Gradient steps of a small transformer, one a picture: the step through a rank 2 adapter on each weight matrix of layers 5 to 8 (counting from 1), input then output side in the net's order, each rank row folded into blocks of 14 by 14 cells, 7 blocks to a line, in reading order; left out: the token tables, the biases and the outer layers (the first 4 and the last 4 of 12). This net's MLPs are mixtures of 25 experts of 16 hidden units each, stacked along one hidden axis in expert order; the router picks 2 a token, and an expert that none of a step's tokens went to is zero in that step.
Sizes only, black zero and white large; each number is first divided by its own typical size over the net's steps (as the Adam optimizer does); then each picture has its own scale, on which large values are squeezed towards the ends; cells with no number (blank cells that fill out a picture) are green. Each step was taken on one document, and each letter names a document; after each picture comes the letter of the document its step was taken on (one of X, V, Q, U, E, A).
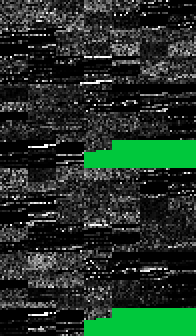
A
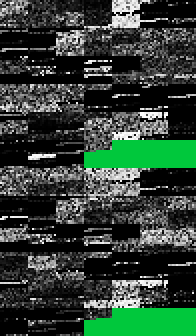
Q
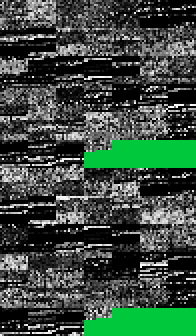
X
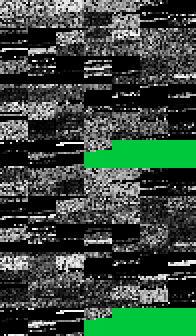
Q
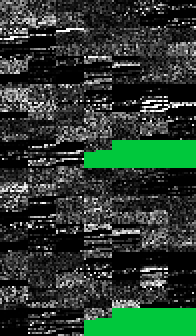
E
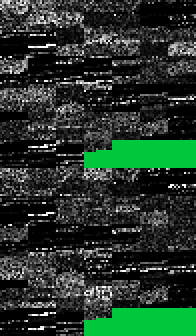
A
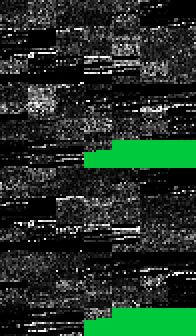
E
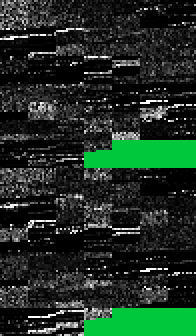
E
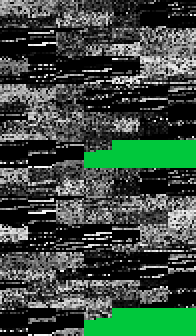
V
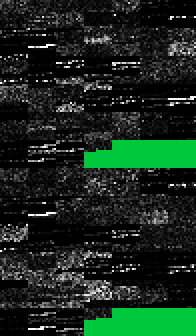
A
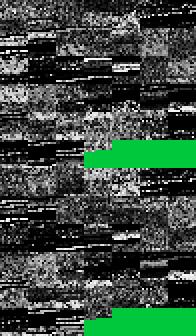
X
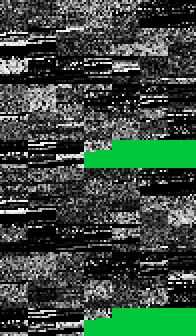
X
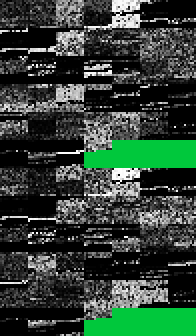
Q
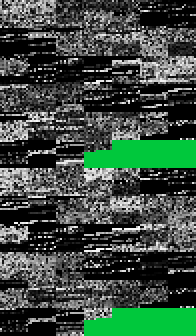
V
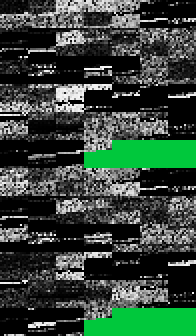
Q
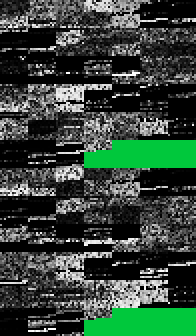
Q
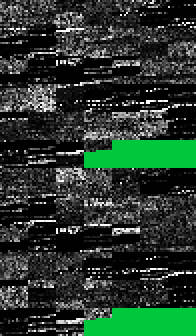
A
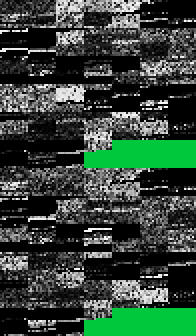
Q
